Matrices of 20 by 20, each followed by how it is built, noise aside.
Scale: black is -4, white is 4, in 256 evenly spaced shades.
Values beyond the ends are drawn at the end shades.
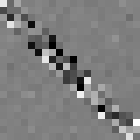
banded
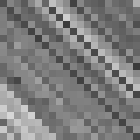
Toeplitz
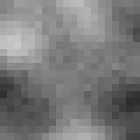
smooth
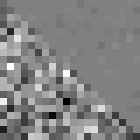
lower triangular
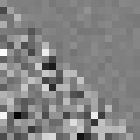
lower triangular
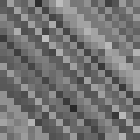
Toeplitz
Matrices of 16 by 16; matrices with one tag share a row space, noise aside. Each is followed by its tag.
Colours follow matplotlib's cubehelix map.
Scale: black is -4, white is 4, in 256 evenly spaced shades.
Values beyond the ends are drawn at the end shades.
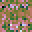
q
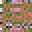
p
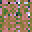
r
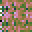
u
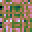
p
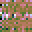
u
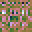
q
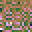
p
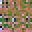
u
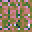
r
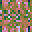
r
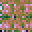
u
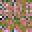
u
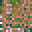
p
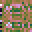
p
